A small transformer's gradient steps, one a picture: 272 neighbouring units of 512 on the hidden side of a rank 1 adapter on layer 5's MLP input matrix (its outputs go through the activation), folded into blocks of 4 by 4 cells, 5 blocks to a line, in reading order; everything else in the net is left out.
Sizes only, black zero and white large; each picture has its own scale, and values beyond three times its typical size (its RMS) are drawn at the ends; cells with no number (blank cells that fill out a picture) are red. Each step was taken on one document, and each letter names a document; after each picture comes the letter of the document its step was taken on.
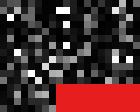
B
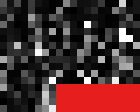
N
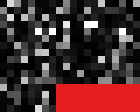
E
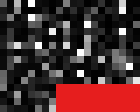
N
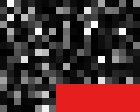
E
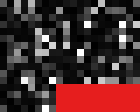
N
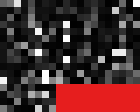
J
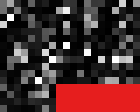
B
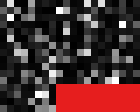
B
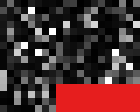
E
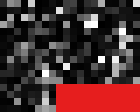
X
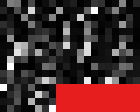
X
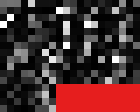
B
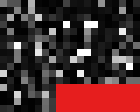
N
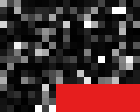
N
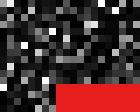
J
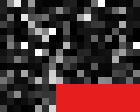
J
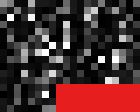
B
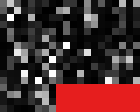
B
